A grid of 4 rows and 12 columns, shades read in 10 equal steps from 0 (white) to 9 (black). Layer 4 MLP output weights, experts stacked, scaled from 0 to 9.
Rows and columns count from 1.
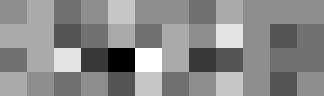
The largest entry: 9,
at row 3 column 5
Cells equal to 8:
0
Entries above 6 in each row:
0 0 3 0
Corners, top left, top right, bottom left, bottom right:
4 4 3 4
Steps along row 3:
down down up up down up up down down up same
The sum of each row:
46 48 55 49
